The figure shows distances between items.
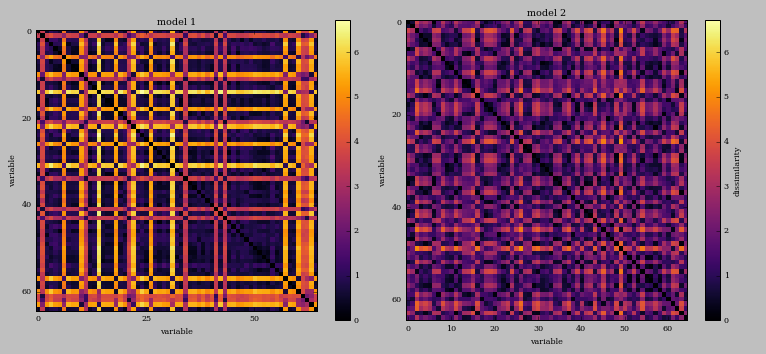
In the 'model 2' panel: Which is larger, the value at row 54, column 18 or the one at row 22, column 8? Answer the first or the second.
the first
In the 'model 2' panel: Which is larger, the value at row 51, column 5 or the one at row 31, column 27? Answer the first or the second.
the second
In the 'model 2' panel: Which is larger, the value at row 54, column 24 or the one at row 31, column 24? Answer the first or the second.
the first
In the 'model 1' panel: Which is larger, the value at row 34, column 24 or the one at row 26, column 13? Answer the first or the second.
the second
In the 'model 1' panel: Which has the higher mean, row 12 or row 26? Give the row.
26
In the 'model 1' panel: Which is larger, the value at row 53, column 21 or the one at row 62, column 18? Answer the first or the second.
the first
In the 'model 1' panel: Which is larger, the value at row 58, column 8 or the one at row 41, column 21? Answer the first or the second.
the second
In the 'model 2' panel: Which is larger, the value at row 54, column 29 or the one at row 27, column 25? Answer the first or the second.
the second
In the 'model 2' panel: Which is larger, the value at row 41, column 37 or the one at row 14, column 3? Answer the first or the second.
the first
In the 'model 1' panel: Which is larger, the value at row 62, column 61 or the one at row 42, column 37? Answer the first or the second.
the first
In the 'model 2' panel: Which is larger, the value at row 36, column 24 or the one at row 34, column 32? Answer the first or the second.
the first
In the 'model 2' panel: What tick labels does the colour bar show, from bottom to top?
0, 1, 2, 3, 4, 5, 6
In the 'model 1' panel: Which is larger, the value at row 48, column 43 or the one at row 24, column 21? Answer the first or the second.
the second
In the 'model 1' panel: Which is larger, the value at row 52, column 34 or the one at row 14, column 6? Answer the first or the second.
the first
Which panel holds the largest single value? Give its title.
model 1
